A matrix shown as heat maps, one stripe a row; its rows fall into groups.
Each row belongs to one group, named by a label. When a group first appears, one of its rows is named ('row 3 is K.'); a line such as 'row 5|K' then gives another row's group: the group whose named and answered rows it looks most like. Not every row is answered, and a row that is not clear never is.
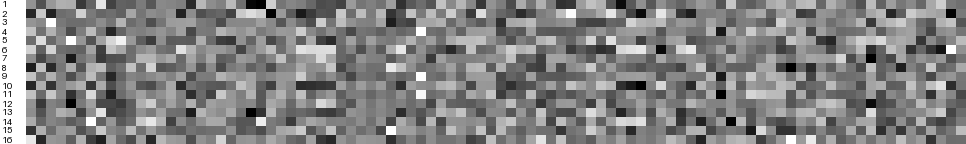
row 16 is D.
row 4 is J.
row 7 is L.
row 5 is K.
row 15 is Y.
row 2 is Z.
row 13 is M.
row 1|M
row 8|Y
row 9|J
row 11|J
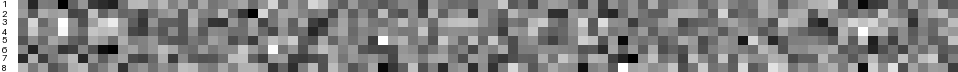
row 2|M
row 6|L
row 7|Z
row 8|D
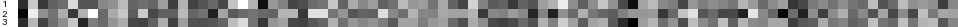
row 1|Z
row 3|Z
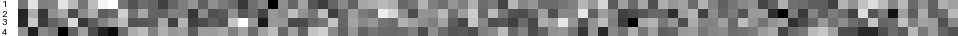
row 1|K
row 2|Y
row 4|L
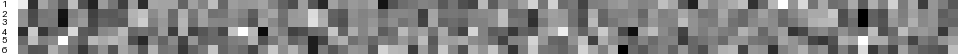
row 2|L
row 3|L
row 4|Z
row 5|K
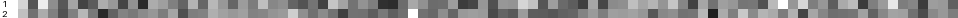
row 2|J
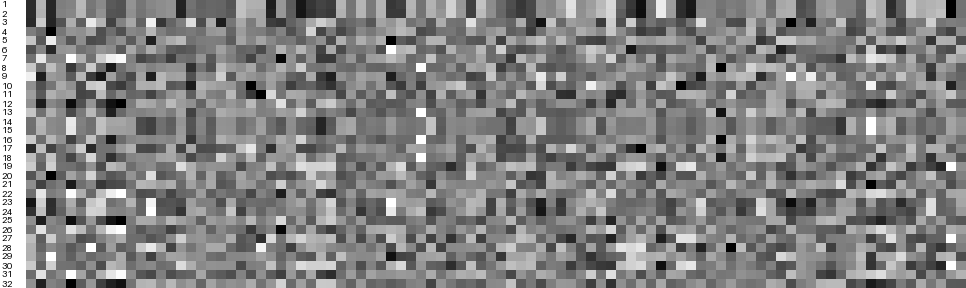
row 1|Z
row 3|Y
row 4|Y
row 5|D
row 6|Y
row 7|K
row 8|J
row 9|D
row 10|M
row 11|M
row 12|L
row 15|K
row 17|Z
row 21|L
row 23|Y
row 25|L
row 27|M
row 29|D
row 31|K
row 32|L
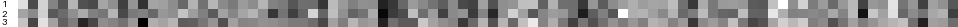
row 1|D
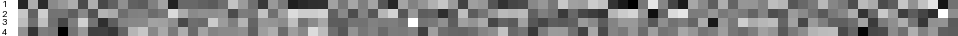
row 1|Z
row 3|J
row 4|L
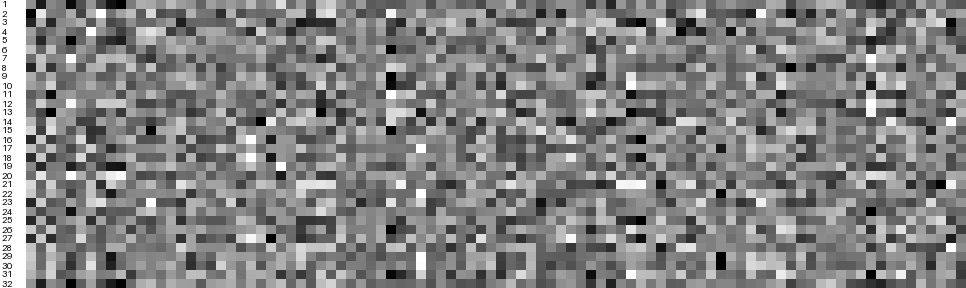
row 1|L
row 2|Y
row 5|L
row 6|D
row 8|Y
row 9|D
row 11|Y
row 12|K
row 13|Y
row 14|M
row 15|D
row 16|Z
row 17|J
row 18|Z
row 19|L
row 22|J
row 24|L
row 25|Z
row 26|D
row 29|J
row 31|D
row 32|L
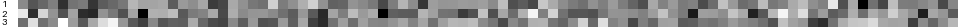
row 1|L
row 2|D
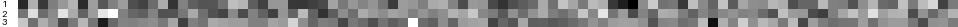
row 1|Z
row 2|K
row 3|J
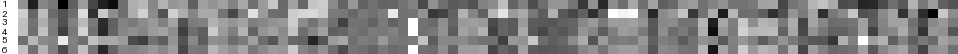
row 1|L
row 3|J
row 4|J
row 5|K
